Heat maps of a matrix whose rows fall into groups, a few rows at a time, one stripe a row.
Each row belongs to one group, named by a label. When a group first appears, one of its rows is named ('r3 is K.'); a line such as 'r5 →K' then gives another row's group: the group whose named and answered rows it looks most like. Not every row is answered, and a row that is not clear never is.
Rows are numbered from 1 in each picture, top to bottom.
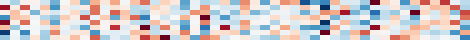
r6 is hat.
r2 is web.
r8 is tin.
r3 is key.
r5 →web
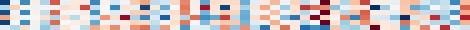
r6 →hat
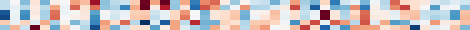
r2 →tin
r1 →tin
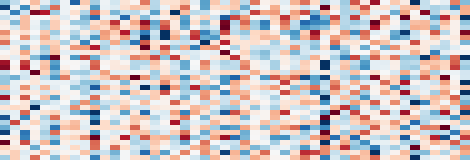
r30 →key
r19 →tin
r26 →hat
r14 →web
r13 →web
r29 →web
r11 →hat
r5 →hat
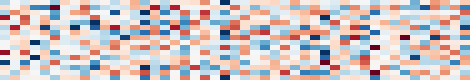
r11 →web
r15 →hat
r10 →hat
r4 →web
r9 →key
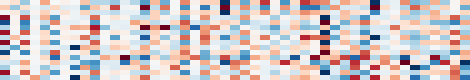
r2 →hat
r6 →tin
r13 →tin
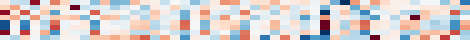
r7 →web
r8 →hat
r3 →web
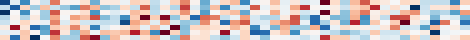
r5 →tin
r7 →hat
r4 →tin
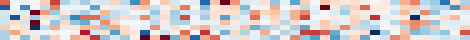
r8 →tin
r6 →key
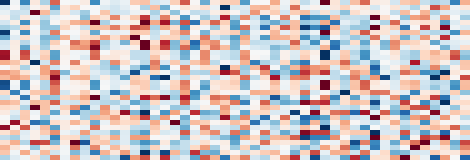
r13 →key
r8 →hat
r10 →tin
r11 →web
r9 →tin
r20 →tin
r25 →key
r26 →web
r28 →hat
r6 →hat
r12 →web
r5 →tin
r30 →key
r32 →tin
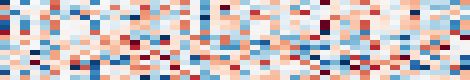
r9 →hat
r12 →tin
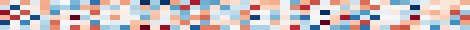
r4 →key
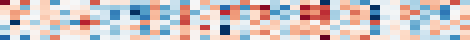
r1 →web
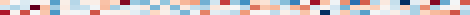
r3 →web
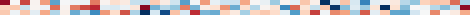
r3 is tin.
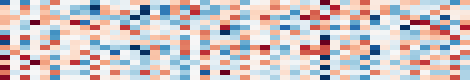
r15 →hat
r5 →key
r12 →web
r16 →web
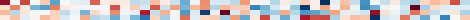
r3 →hat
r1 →web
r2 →key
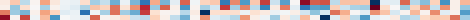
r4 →web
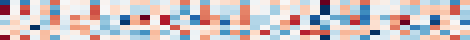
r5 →tin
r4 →tin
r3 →web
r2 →web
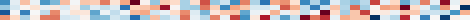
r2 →tin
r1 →hat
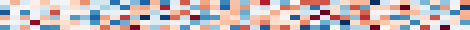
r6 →hat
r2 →tin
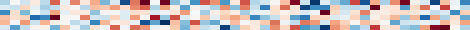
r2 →hat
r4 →key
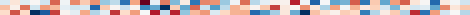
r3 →key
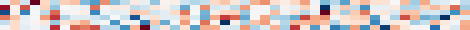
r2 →web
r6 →tin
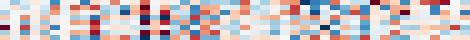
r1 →hat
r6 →web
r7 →tin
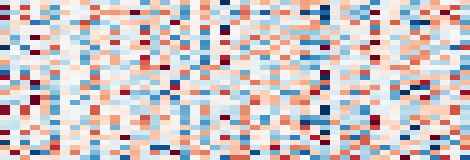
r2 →web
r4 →web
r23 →web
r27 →web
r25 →hat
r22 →web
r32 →tin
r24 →hat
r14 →tin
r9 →hat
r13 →hat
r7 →hat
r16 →web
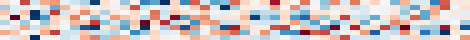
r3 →key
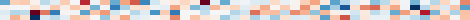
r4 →key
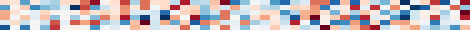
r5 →tin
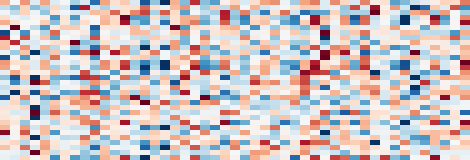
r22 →key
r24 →key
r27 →web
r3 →hat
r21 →tin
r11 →key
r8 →web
